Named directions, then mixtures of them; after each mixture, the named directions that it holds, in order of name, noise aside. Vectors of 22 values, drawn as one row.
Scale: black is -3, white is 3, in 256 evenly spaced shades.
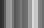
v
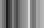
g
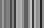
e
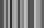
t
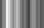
g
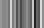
e, t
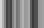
g, v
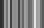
t, v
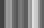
v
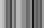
e, v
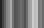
v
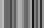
e, v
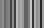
e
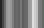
v
